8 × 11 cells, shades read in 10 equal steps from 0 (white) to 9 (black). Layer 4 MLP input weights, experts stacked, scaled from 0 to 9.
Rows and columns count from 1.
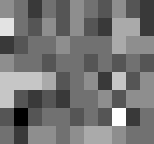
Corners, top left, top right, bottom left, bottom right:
4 7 5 5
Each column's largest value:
7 9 7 6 7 6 6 7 6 7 7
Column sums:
31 45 42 38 44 38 39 43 28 40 42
